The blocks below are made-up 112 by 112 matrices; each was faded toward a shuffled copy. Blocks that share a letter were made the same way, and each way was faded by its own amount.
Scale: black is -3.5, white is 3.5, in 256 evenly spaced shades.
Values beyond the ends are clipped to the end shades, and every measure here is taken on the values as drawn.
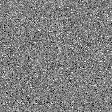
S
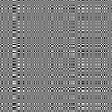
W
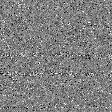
S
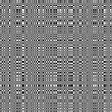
W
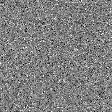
S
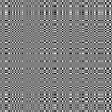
W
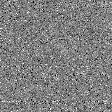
S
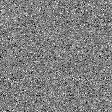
S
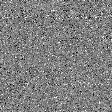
S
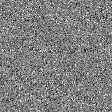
S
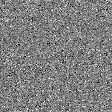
S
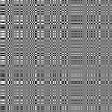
W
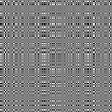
W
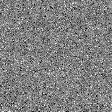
S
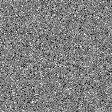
S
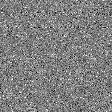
S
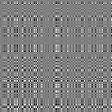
W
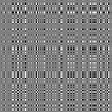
W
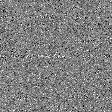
S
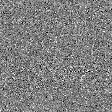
S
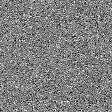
S
